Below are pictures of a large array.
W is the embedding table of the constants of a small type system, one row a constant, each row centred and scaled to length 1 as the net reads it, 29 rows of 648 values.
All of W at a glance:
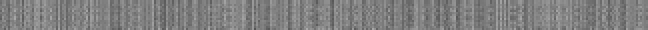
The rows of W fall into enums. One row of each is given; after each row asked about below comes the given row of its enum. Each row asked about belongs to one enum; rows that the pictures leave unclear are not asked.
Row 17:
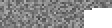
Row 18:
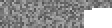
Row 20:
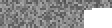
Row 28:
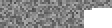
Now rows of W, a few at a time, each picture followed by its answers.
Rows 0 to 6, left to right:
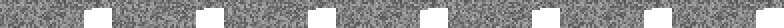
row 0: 20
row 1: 18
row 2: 18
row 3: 20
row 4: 17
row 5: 20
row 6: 20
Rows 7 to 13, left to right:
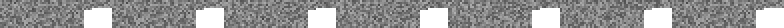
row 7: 28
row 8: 28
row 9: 17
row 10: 17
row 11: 18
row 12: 20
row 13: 28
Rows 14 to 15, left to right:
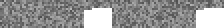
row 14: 18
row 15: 20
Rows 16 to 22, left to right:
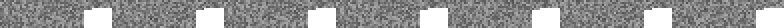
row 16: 18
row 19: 18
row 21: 17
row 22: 28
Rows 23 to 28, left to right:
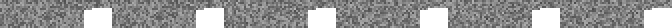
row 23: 20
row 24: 20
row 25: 18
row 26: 28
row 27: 17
